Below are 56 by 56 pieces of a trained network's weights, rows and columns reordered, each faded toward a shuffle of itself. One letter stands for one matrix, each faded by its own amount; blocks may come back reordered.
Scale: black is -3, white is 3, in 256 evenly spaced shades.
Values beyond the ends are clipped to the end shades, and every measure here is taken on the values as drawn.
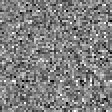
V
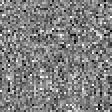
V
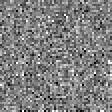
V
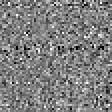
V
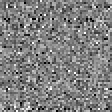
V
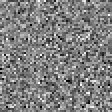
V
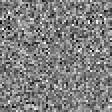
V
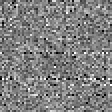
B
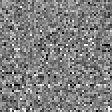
B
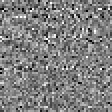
B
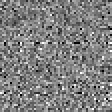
B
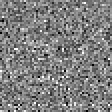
V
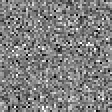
V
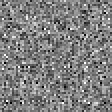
V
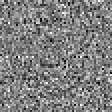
V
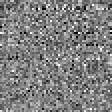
B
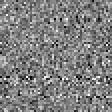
B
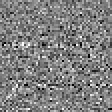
B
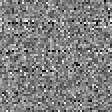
V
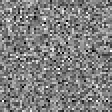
V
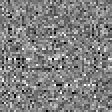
B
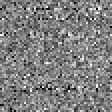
V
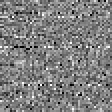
B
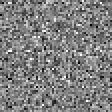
V
